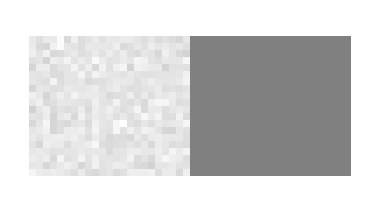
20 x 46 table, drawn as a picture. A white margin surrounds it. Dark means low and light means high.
The table splits into one row of 2 panels. Panel 1,1: very high, fine-grained, faint in contrast. Panel 1,2: middling, flat.
